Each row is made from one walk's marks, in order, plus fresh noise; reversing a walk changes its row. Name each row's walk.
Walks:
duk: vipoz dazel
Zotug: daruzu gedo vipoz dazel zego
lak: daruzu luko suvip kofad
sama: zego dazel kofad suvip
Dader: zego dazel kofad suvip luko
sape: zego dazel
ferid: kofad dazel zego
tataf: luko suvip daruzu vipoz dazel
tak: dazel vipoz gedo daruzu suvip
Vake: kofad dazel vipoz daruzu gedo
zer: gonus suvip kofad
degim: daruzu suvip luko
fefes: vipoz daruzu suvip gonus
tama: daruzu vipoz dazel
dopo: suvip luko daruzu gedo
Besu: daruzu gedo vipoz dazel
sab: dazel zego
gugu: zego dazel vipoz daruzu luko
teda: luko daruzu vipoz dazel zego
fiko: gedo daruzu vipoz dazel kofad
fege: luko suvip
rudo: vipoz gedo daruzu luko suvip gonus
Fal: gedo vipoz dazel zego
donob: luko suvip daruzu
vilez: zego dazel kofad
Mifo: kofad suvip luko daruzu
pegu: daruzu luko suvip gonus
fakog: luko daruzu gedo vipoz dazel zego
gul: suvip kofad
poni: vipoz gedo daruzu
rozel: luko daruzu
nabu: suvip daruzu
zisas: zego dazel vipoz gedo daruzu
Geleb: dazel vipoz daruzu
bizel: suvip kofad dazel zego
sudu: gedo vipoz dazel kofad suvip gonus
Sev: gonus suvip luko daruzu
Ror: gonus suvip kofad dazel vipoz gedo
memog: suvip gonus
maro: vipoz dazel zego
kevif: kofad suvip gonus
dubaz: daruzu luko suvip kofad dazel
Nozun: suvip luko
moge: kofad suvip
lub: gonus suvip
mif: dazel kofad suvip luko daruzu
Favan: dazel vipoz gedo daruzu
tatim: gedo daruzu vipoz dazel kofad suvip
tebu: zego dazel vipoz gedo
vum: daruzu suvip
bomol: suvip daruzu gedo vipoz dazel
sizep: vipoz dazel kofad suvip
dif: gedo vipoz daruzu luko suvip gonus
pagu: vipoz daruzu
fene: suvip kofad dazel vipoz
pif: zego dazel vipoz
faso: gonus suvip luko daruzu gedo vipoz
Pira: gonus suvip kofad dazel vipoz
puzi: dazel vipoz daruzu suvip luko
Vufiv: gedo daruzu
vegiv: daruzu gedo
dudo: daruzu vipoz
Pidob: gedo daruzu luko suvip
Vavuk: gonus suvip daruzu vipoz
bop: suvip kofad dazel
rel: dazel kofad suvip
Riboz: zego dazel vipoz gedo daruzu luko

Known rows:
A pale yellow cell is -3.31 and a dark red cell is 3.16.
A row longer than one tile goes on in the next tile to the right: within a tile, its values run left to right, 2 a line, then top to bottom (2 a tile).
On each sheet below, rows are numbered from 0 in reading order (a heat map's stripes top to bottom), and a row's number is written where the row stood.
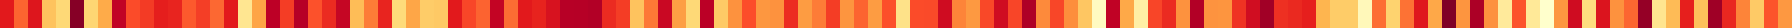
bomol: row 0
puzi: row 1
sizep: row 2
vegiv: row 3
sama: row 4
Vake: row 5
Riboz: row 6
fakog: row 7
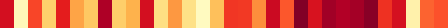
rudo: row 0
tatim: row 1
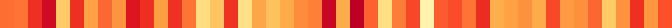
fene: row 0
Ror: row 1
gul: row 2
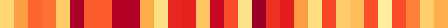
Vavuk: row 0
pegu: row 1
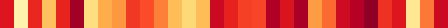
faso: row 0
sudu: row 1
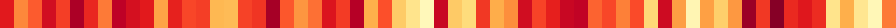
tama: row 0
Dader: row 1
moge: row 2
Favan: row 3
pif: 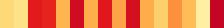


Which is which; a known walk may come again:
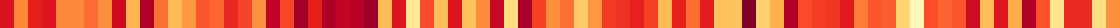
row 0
maro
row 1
fiko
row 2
tataf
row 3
bomol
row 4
gugu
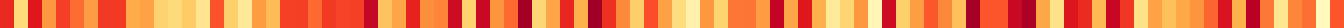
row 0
Nozun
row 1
pagu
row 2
fakog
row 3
tebu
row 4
Vavuk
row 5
Ror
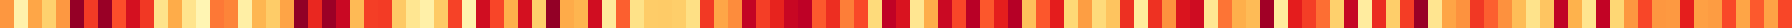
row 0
Favan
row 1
tak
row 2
Pidob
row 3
moge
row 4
puzi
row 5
dif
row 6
faso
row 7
vegiv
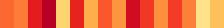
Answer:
fene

